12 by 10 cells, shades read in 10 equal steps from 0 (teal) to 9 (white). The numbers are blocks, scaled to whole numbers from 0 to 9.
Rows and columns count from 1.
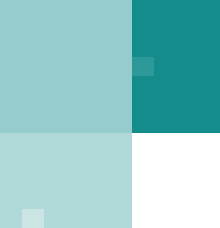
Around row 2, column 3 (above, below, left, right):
5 5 5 5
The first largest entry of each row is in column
1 1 1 1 1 1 1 7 7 7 7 7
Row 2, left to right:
5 5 5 5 5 5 0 0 0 0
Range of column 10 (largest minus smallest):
9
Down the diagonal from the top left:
5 5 5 5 5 5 0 9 9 9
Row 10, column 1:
6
